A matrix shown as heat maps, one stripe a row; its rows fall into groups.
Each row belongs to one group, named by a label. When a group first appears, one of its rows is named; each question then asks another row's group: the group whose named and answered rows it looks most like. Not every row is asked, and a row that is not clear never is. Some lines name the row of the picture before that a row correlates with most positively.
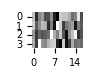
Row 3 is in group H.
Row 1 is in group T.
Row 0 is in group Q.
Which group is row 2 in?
H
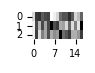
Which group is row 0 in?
H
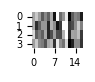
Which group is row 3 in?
T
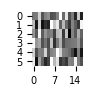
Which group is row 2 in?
T
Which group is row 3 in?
T
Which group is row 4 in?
T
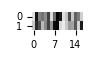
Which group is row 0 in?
Q
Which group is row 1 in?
Q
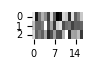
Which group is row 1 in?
T
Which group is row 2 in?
Q
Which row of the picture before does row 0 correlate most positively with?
0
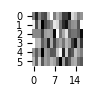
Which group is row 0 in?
H
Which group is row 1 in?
H
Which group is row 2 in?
T
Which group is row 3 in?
T
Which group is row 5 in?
H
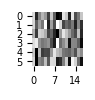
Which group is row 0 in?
Q
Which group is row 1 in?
T
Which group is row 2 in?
Q
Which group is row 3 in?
T
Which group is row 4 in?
H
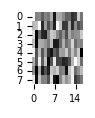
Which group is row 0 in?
T
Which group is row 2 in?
H
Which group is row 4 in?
Q
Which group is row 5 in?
H
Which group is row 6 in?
H
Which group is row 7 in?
Q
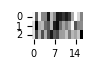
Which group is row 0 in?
H
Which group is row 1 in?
Q
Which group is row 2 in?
Q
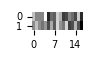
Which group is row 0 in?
T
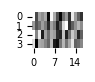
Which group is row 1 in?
Q
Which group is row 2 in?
H
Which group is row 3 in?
Q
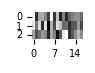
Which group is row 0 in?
H
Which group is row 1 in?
T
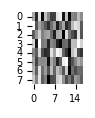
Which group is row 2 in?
T
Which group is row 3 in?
H
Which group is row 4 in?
H
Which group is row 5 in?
Q
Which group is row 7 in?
T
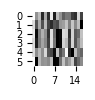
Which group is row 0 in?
T
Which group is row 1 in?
Q
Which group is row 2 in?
Q
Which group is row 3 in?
Q
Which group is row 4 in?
T
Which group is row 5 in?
Q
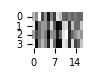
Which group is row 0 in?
T
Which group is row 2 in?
Q
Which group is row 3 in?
Q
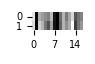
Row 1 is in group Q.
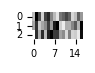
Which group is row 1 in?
Q
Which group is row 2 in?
Q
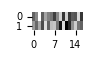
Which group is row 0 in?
T
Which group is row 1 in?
H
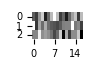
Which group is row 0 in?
H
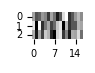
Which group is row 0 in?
Q
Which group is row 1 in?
T
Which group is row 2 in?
T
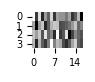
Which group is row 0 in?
T
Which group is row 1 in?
H
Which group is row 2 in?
T
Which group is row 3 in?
H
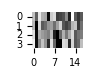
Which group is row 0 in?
H
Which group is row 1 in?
H
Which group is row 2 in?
Q
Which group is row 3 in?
Q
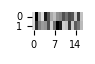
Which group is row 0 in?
H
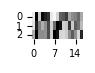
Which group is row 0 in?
H
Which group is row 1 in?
Q
